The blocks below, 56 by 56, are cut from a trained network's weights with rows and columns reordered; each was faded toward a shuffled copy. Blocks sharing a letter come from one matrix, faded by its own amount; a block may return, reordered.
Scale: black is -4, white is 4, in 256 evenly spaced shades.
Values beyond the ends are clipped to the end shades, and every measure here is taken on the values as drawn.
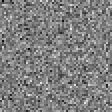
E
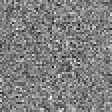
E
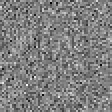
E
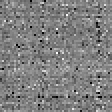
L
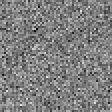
E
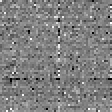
L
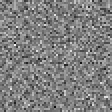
E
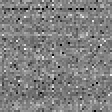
L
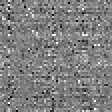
L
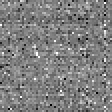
L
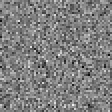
E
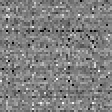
L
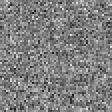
E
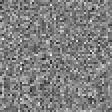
E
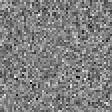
E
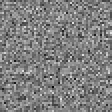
E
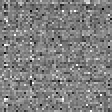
L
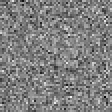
E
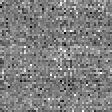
L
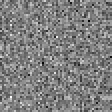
E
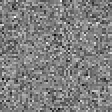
E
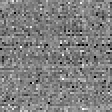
L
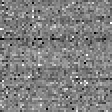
L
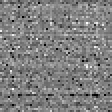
L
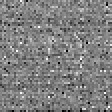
L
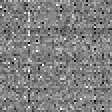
L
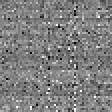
L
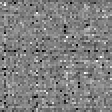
L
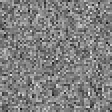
E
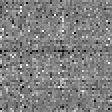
L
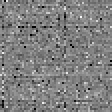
L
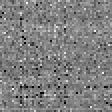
L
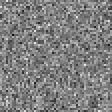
E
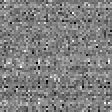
L
